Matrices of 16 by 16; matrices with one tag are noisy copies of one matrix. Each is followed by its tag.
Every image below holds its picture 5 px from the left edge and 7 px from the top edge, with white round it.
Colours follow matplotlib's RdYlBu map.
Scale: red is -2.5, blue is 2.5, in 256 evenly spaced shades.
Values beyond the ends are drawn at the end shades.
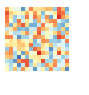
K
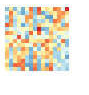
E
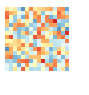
K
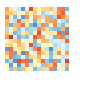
K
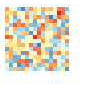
K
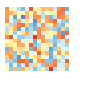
K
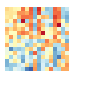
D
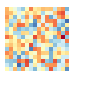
K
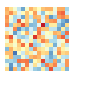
K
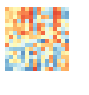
D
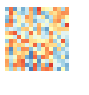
E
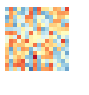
E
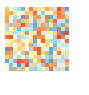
K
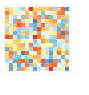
K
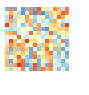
E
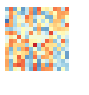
E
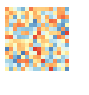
K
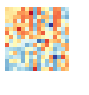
D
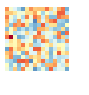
K
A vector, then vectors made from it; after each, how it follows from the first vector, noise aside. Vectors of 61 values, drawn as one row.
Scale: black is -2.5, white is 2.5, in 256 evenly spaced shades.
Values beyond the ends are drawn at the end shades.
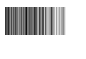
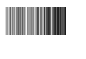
negated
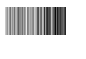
negated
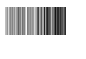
negated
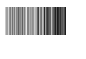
negated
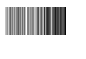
negated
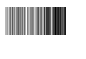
negated
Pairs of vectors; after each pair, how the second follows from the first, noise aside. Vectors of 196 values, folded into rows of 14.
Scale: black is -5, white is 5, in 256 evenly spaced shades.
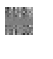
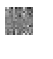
negated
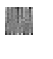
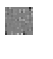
partly zeroed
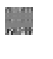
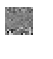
sign-scrambled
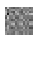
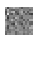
negated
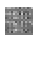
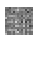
wrapped around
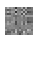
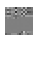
partly zeroed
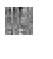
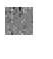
partly zeroed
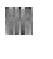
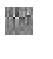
wrapped around
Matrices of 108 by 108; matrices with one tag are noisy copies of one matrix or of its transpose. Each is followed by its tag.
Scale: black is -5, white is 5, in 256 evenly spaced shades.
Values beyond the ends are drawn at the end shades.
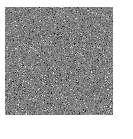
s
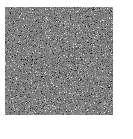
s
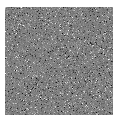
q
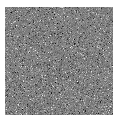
s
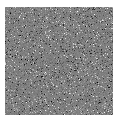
s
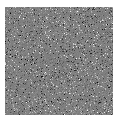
s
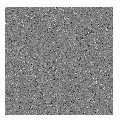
q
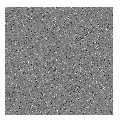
q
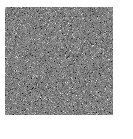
q
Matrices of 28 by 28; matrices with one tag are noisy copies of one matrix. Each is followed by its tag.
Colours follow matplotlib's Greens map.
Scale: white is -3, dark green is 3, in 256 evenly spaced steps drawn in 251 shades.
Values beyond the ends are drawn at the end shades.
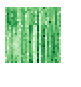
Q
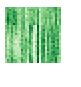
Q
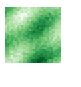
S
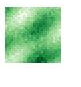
S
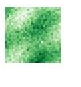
S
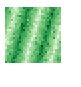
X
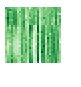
Q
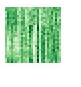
Q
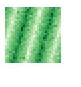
X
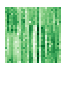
Q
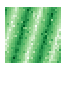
X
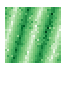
X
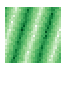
X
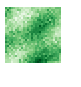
S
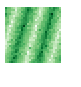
X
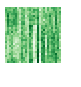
Q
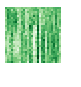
Q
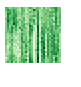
Q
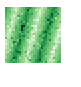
X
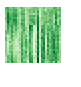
Q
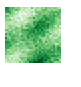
S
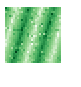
X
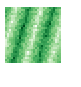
X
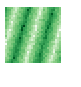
X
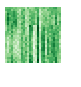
Q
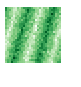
X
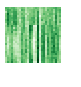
Q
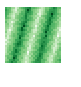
X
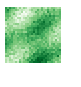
S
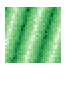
X
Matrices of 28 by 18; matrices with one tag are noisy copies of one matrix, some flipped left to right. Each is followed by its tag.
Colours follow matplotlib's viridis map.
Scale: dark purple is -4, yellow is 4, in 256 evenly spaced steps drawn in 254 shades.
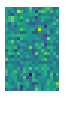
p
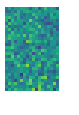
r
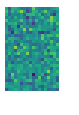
p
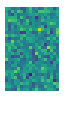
p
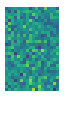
r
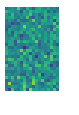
r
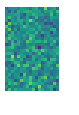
r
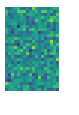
p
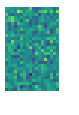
p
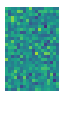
p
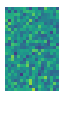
r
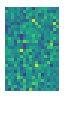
r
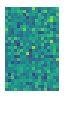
p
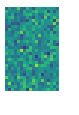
r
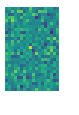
p
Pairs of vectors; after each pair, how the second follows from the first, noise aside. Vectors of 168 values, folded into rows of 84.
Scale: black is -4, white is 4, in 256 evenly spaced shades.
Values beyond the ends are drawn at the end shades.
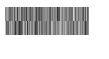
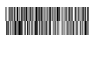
scaled up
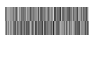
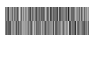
wrapped around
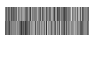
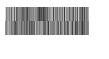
wrapped around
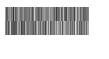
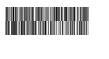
scaled up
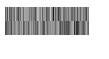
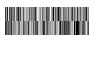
scaled up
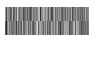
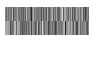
wrapped around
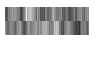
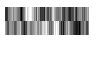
scaled up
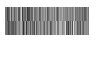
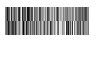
scaled up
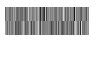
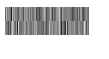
wrapped around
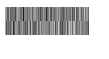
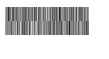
wrapped around
